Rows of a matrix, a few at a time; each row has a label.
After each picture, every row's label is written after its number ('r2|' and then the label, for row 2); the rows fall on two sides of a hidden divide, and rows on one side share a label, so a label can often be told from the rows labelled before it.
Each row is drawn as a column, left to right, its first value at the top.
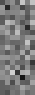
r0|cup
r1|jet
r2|cup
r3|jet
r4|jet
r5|cup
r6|jet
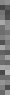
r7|jet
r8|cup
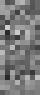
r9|cup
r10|jet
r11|cup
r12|jet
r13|jet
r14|jet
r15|jet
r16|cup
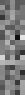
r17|cup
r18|jet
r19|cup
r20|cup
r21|jet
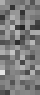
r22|cup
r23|jet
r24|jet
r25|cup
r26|cup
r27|jet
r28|cup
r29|cup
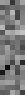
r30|jet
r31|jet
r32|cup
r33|jet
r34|jet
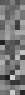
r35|cup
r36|jet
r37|jet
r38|cup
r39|cup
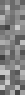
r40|cup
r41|cup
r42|jet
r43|jet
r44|cup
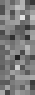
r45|jet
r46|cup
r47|cup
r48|cup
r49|cup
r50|cup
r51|cup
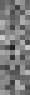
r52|jet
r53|jet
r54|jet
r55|jet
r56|cup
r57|cup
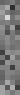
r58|jet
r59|cup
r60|jet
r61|cup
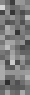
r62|cup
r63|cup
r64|cup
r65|cup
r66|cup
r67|cup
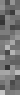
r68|cup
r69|cup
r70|cup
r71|cup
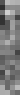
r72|jet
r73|cup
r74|jet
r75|jet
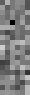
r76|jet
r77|jet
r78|cup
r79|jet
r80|cup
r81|jet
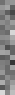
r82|cup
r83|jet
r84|jet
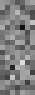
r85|jet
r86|jet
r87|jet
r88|cup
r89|cup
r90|cup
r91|jet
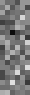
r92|jet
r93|cup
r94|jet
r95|cup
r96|jet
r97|cup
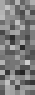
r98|cup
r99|jet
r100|cup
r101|jet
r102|jet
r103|cup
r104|jet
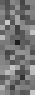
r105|jet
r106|cup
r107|cup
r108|cup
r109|jet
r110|jet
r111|cup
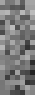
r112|cup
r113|jet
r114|jet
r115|cup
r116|jet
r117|jet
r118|jet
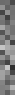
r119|cup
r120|cup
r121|jet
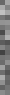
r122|cup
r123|jet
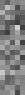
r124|cup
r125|cup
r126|cup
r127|jet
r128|cup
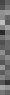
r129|jet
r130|jet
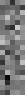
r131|jet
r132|cup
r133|cup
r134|jet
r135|jet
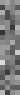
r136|jet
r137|jet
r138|cup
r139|jet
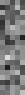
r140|cup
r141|jet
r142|jet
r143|cup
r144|jet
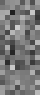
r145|cup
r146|jet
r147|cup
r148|jet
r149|jet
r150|cup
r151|cup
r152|jet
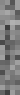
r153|jet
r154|cup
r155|jet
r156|cup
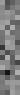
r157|jet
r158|jet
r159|jet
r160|cup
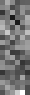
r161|jet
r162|jet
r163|jet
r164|jet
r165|jet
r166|jet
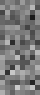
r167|cup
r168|jet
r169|cup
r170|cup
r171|cup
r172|cup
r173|cup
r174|cup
